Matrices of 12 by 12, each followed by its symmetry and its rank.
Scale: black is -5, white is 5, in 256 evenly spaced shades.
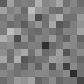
symmetric, full rank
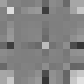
symmetric, rank two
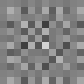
symmetric, rank two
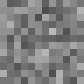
neither, full rank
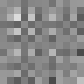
symmetric, rank two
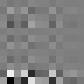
neither, rank one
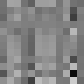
neither, rank two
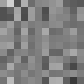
neither, rank two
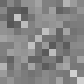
symmetric, full rank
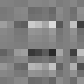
neither, rank one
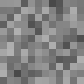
neither, full rank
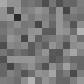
symmetric, full rank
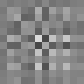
symmetric, rank two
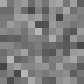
neither, full rank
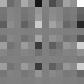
neither, rank one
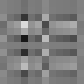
neither, rank one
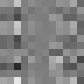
neither, rank two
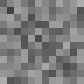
symmetric, full rank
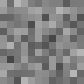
neither, full rank
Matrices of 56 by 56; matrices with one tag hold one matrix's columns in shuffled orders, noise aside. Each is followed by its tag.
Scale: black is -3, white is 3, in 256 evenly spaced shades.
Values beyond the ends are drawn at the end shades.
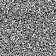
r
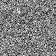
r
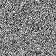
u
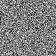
u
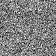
r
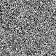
u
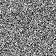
r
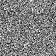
r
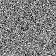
u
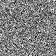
r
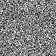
r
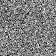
r
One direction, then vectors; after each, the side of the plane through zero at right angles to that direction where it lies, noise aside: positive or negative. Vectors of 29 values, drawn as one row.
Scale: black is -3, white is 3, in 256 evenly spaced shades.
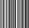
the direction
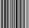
negative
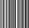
positive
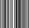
negative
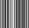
negative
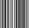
negative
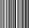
positive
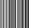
positive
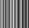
positive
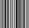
negative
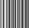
positive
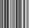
negative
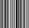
negative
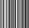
positive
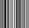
negative
